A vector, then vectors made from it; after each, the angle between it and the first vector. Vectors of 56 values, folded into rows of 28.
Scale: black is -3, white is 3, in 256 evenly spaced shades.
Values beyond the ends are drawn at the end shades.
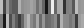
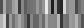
nearly opposite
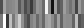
nearly opposite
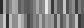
nearly opposite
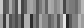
partly aligned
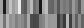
orthogonal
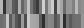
partly aligned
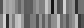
nearly opposite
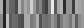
nearly parallel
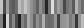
nearly parallel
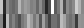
nearly parallel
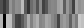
partly aligned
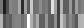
partly aligned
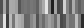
nearly opposite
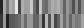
orthogonal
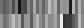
orthogonal
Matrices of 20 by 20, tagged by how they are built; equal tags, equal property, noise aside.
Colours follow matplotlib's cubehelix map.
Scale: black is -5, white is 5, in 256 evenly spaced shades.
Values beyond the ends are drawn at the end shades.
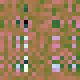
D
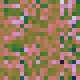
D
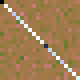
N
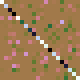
N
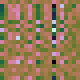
D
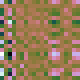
D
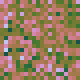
D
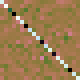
N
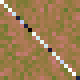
N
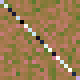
N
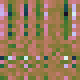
D
